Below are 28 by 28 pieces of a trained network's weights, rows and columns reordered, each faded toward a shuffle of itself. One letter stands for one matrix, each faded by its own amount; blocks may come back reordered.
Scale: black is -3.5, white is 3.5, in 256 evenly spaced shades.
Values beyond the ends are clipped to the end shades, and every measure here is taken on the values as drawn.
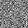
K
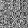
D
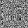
D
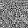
D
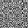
D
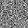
D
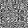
K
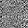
D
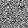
K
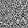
D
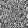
D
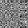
D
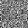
D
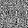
K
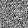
K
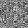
D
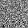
K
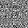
D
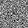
K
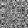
D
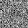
K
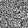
K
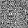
K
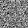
K
